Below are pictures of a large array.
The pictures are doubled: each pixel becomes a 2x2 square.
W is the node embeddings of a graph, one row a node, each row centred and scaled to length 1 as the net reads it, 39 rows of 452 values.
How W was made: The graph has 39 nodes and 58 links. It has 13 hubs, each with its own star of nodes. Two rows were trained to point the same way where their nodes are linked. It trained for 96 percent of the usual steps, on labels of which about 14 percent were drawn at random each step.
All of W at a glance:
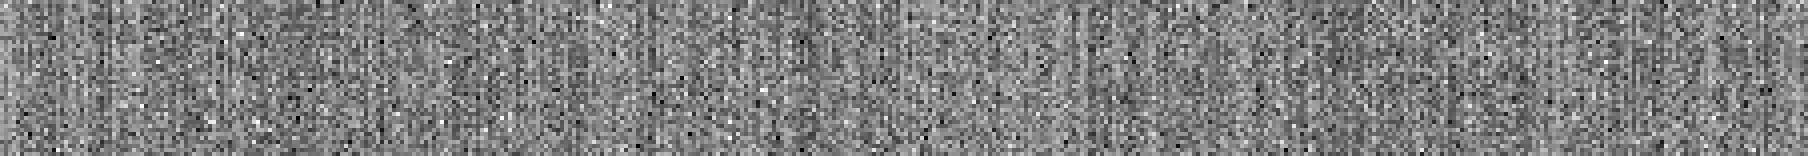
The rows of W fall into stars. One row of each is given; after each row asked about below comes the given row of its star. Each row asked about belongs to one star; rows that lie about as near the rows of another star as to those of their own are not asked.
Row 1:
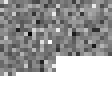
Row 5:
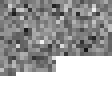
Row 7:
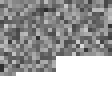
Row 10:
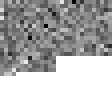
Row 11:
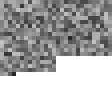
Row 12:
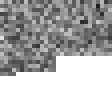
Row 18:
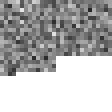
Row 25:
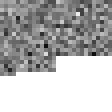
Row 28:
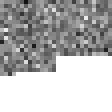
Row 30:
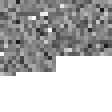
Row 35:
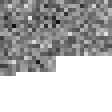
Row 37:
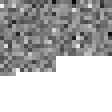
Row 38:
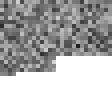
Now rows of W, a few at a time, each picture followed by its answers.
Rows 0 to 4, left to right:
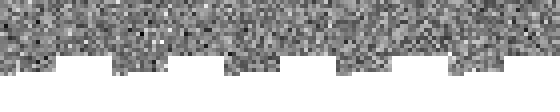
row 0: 35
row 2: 1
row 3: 35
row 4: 37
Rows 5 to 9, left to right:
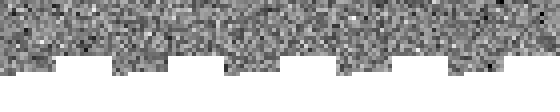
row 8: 28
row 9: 38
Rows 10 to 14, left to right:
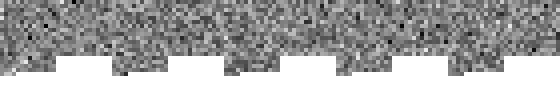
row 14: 5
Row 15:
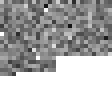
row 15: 12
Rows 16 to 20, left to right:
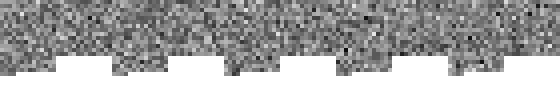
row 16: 25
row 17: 37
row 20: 18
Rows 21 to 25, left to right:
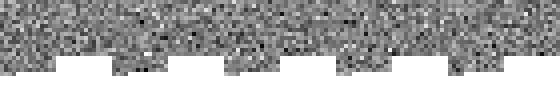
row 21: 30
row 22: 11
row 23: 30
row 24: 35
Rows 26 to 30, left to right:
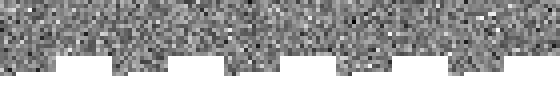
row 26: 30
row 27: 10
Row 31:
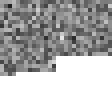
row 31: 28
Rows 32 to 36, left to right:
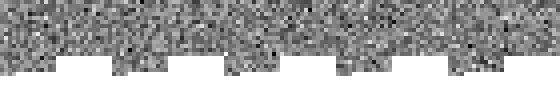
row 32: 7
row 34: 11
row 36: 10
